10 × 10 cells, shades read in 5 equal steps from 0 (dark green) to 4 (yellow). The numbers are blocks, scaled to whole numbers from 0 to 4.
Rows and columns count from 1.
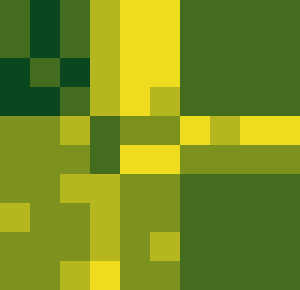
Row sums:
17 17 16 15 27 23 18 18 18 19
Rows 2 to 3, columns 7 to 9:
1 1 1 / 1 1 1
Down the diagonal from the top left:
1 0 0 3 2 4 1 1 1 1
